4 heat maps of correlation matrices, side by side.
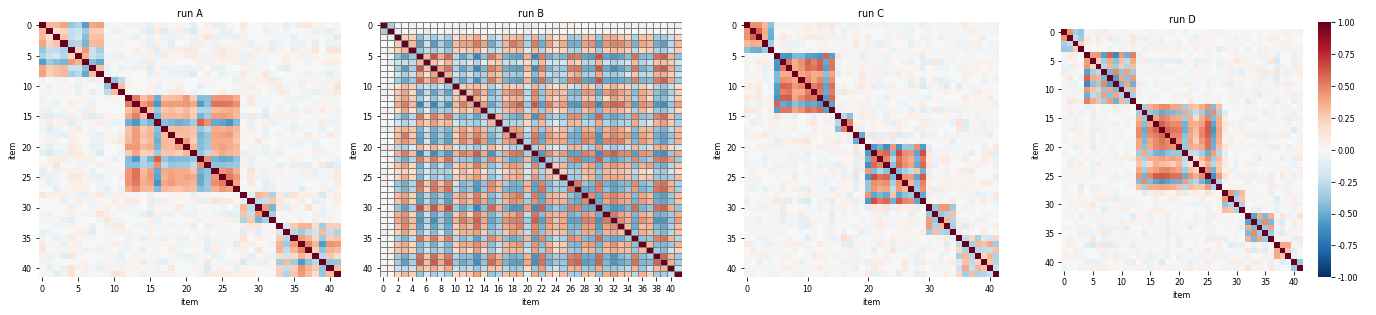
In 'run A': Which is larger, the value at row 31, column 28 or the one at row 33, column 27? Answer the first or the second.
the first
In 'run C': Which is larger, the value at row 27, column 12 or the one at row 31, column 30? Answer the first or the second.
the first
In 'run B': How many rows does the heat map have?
42
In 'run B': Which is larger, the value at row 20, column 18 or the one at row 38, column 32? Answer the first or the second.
the first
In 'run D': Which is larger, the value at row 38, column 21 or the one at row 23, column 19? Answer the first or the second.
the second
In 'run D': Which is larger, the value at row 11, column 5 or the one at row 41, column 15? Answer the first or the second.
the second
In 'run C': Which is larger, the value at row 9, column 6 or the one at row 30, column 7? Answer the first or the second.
the first
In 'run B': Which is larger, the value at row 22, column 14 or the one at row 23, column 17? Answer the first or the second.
the second
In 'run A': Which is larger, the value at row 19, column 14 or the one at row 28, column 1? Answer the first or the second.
the first
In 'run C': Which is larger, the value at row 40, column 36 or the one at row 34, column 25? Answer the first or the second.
the first
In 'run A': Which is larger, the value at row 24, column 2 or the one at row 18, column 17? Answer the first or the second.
the second
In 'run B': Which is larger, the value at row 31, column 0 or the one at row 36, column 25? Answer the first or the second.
the second
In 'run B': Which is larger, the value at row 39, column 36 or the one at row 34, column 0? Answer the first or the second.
the second
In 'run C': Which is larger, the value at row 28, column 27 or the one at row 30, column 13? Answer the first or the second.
the second
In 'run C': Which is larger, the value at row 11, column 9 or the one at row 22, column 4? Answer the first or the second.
the first
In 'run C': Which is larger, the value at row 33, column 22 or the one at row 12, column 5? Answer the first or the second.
the first
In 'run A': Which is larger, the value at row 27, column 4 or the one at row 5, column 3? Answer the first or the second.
the first
